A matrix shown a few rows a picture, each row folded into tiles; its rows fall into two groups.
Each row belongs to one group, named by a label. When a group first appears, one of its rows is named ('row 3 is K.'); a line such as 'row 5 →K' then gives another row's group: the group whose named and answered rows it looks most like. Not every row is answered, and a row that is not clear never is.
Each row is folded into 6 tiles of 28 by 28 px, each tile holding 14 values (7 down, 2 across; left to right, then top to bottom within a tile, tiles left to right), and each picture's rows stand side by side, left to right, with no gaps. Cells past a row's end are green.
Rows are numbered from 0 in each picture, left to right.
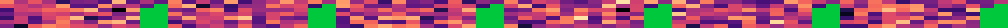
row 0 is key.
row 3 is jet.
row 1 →jet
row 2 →key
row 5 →key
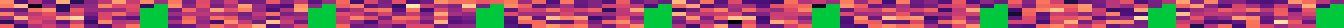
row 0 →jet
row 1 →key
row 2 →jet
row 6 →key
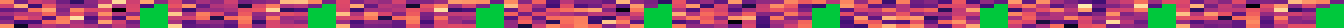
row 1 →jet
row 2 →jet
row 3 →key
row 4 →jet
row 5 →key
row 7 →jet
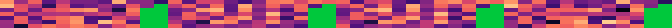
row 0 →key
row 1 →jet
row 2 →jet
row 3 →key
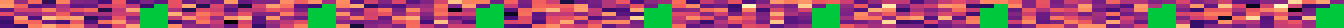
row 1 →jet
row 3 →key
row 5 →jet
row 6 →key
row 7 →jet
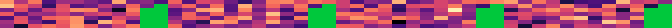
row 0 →key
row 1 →jet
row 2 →jet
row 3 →key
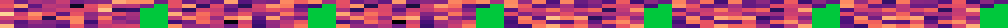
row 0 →jet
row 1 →jet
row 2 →jet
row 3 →key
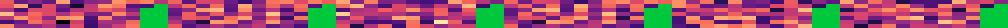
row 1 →jet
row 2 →key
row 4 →key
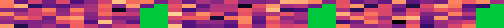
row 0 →jet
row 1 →jet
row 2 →jet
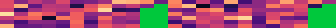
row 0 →jet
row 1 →jet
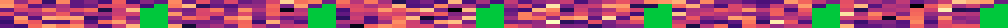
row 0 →key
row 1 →jet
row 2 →key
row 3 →jet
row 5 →jet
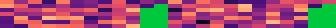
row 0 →key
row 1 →key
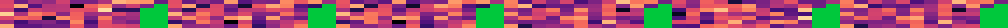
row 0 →jet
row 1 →jet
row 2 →jet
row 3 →jet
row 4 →key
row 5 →jet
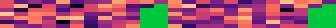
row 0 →jet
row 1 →jet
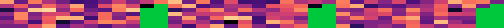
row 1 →key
